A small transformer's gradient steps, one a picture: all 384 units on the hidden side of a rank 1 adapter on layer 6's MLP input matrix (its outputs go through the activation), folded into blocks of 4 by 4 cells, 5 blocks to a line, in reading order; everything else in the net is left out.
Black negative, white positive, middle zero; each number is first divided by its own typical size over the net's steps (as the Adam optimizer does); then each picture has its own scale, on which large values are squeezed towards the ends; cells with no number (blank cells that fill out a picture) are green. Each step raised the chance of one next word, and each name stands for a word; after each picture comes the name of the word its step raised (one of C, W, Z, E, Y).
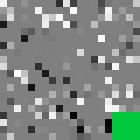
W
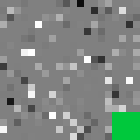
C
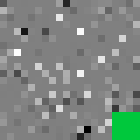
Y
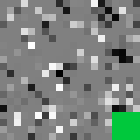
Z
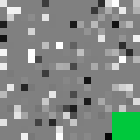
W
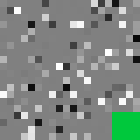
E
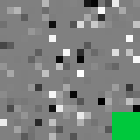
Y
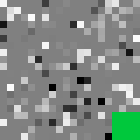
W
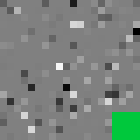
E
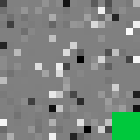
Y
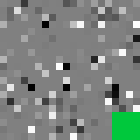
E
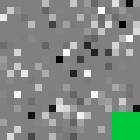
Y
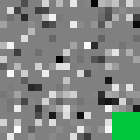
Z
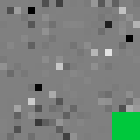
E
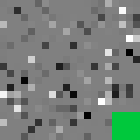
C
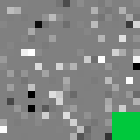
Y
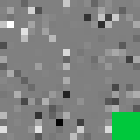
Z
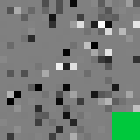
E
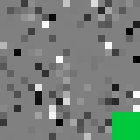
Y
